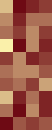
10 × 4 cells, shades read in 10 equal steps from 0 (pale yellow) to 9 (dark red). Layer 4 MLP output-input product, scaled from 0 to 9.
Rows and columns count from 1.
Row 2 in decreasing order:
8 5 5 4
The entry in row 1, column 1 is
2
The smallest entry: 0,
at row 4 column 1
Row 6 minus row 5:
-2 0 -4 -1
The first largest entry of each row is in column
2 2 2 2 3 4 3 2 2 1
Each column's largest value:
9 9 8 8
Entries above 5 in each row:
3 1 2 2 3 1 2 2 2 4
